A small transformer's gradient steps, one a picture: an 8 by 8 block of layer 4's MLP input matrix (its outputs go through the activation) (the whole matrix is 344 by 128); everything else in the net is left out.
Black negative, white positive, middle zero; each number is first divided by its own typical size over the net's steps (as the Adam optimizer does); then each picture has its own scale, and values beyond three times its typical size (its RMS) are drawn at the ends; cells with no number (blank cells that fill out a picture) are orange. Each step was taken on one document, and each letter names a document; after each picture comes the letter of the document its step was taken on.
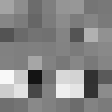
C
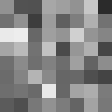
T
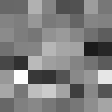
C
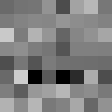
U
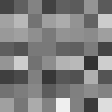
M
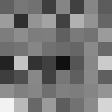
M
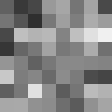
T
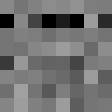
M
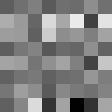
M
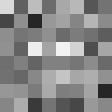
U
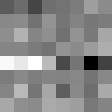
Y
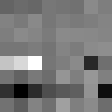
Y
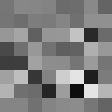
C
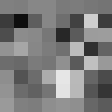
C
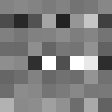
M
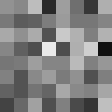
T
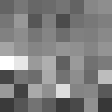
Y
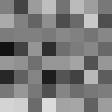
M
